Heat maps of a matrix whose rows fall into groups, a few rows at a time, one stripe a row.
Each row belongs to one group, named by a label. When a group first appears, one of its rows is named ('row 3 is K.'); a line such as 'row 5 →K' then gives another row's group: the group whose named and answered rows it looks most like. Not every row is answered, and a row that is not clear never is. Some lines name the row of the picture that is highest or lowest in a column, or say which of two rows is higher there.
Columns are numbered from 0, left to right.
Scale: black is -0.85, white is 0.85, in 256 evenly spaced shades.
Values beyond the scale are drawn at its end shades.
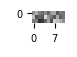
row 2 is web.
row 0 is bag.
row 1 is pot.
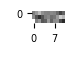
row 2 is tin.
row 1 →web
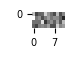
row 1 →tin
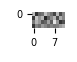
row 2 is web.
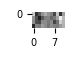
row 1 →web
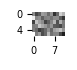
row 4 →web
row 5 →tin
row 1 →tin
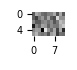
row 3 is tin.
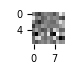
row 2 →web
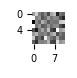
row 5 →bag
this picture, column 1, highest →0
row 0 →bag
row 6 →pot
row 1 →tin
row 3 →tin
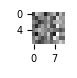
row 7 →web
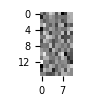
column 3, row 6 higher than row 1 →Yes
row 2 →web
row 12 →tin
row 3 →bag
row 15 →web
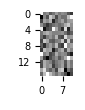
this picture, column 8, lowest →14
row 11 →web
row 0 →tin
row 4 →pot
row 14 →bag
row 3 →web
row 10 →tin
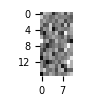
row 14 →bag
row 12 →web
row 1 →tin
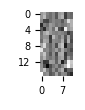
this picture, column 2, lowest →13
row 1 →bag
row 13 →web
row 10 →bag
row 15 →tin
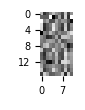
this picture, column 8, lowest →15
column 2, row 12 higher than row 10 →No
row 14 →pot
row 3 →pot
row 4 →pot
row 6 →web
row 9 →pot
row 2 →tin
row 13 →pot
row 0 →pot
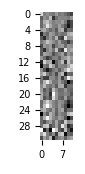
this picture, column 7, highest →28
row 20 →pot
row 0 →tin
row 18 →bag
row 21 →pot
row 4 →bag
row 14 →web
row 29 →pot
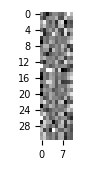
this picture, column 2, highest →14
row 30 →bag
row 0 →web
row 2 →bag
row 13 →tin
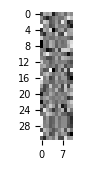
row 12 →tin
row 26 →tin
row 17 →tin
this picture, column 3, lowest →9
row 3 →tin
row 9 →web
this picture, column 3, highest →14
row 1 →web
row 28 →tin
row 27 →tin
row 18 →pot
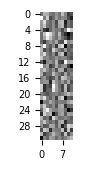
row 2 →bag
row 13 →tin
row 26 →pot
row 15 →pot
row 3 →bag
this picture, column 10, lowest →13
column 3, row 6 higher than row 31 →Yes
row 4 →web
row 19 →pot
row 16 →web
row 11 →tin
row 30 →pot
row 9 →pot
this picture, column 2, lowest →4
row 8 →bag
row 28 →web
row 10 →bag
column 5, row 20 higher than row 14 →Yes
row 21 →bag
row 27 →bag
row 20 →web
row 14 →bag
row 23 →bag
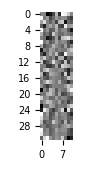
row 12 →pot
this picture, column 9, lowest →31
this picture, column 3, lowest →0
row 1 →tin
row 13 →web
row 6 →web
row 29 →tin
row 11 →bag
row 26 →tin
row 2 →bag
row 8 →pot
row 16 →web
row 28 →web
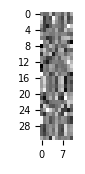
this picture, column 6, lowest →21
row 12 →web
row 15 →tin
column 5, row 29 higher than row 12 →Yes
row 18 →bag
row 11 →web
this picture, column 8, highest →21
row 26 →tin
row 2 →pot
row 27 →tin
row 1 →pot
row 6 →web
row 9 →bag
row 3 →web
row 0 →pot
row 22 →web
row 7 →tin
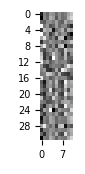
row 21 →pot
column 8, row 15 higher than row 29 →No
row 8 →bag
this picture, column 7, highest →14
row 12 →tin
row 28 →bag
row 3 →tin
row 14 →web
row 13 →web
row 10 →pot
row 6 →bag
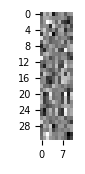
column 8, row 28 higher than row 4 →Yes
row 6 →tin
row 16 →web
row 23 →web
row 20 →pot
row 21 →pot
